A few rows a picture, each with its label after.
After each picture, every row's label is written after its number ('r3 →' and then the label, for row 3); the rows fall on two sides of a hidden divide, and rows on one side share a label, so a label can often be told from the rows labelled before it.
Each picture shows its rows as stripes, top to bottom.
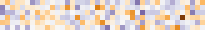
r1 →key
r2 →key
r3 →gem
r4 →key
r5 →key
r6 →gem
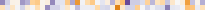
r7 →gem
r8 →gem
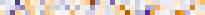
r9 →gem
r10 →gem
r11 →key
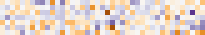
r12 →key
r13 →key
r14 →key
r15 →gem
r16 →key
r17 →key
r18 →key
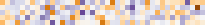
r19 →key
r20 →gem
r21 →key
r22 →key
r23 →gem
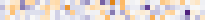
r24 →key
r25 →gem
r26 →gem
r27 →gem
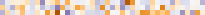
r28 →key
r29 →gem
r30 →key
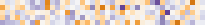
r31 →gem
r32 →key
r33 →gem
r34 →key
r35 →gem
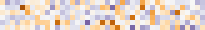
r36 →gem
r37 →gem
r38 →key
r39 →gem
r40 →key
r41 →key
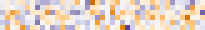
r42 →key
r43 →key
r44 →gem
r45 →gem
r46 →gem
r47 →gem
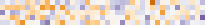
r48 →gem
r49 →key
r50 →gem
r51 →key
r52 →key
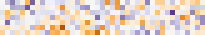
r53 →gem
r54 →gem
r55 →key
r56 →gem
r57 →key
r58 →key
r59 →key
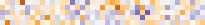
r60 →key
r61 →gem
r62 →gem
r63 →gem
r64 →key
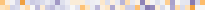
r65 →key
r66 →gem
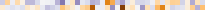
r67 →key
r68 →gem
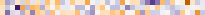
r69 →gem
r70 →gem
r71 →key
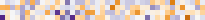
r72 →gem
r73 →key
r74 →gem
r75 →key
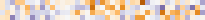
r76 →gem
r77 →key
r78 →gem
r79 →key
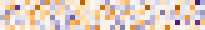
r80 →gem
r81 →gem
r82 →key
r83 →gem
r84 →gem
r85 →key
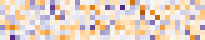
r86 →key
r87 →gem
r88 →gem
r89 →key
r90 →gem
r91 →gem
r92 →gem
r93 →gem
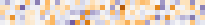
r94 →key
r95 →gem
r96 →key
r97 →key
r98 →gem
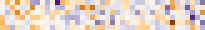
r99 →key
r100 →gem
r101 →key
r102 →key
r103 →gem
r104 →gem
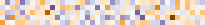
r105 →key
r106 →gem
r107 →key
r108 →gem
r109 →key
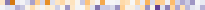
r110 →gem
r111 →gem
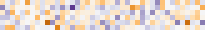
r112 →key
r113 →gem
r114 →gem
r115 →key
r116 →gem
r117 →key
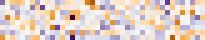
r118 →gem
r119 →gem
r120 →gem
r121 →key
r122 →key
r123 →gem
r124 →gem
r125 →gem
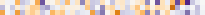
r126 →gem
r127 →gem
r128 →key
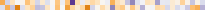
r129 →key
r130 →gem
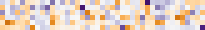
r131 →gem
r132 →key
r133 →key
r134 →key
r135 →key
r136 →key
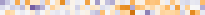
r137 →gem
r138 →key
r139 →gem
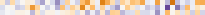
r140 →gem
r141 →gem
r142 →key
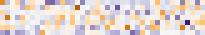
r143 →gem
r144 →key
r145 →gem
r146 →gem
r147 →key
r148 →key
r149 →gem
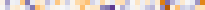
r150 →gem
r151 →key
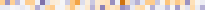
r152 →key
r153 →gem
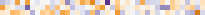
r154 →gem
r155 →gem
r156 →key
